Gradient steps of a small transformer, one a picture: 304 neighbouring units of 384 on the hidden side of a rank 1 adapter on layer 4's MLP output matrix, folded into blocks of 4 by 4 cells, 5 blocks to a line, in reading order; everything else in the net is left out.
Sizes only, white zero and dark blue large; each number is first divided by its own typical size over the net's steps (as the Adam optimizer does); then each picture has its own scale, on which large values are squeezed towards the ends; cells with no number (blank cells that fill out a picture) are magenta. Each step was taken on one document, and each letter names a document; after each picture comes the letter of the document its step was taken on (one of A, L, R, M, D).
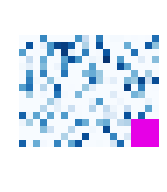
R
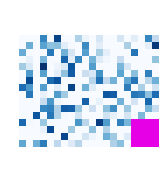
R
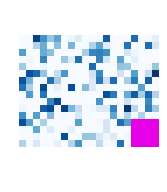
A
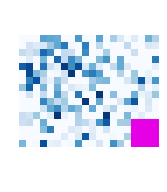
R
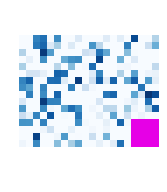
A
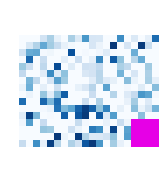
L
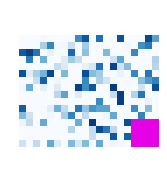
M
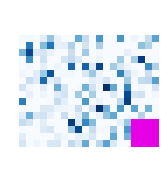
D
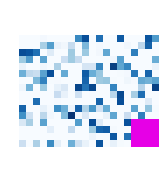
M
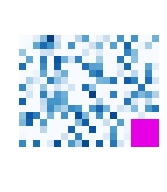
L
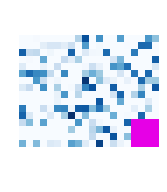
M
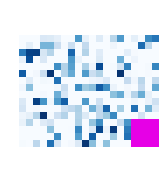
D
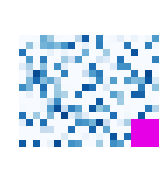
R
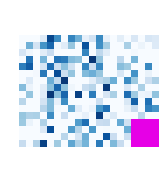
L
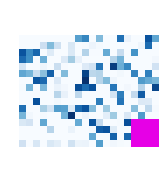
M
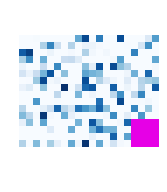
M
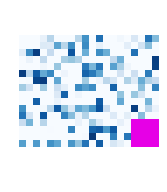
M
